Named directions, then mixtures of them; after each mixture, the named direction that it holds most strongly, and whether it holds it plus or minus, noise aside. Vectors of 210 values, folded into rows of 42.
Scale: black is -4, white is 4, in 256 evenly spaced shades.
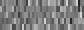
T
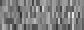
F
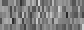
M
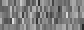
M, minus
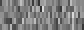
F, plus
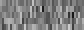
F, minus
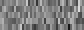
T, minus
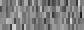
T, minus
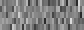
T, minus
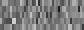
M, minus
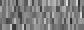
T, plus
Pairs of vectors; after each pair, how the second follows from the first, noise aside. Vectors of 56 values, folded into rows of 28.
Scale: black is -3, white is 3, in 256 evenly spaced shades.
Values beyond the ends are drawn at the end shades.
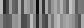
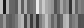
sign-scrambled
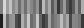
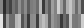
negated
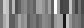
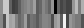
sign-scrambled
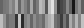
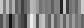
reversed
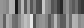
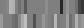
partly zeroed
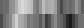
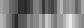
negated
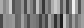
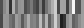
sign-scrambled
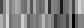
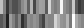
negated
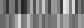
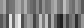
reversed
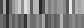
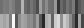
reversed
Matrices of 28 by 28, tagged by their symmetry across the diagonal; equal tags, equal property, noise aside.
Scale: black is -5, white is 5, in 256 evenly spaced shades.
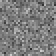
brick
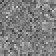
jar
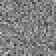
brick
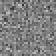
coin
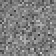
jar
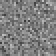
coin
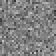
brick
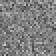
brick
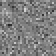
coin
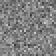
brick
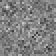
jar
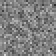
coin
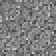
jar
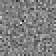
coin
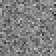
brick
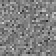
brick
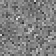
jar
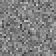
coin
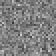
brick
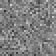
coin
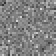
jar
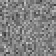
brick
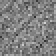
jar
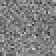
coin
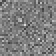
jar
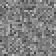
coin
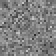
jar
